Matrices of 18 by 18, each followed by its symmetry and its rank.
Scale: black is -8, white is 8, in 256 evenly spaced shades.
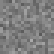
neither, full rank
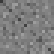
symmetric, full rank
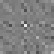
symmetric, rank three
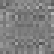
neither, rank three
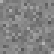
symmetric, full rank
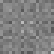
symmetric, rank three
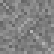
symmetric, full rank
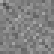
symmetric, full rank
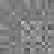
symmetric, rank three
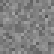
neither, full rank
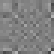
symmetric, rank three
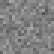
neither, full rank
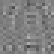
neither, rank three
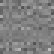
neither, rank three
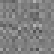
neither, rank three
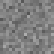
neither, full rank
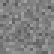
neither, full rank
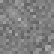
symmetric, full rank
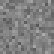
neither, full rank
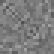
symmetric, full rank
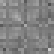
symmetric, rank three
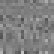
neither, rank three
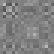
symmetric, rank three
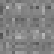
neither, rank three
